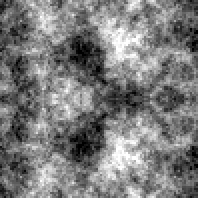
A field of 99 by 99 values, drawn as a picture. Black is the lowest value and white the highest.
Seam: none. Slope: none. Odd rows or columns: none. Mirror symmetry: top to bottom. Average level on the scale: 50%.
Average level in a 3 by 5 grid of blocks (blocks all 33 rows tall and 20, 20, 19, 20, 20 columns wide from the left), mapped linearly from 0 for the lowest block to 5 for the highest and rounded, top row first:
12251 | 04021 | 12251
